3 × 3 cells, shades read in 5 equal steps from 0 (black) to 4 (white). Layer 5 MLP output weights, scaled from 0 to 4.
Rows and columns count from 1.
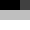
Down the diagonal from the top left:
0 3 4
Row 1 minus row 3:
-4 -4 -3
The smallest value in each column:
0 0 1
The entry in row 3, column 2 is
4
